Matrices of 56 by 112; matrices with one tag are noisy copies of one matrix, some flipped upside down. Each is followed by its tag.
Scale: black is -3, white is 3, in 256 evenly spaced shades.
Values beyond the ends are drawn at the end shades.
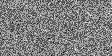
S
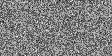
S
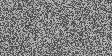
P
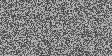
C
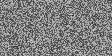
P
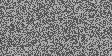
S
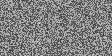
P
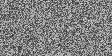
P
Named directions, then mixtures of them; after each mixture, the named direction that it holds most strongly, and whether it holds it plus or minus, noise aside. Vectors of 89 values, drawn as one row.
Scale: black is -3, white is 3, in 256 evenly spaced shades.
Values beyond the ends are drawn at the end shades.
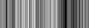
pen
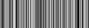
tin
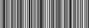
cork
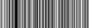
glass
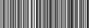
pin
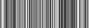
tin, minus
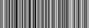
pin, minus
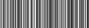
pin, plus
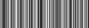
cork, plus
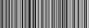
pin, minus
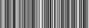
tin, minus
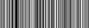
glass, plus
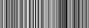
pin, minus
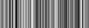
tin, plus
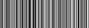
pin, minus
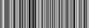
tin, minus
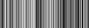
tin, plus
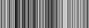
pen, minus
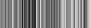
pen, minus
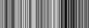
pen, plus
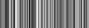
tin, minus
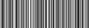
tin, plus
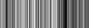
pen, plus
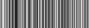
glass, plus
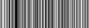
glass, plus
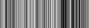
pen, plus
